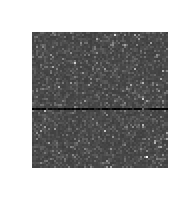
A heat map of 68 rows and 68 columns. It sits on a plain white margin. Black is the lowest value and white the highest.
Mirror symmetry: none. Histogram: skewed, a long tail of high values. Stripes: none. Slope: none. Odd lines: row 39. Average level on the scale: 30%.
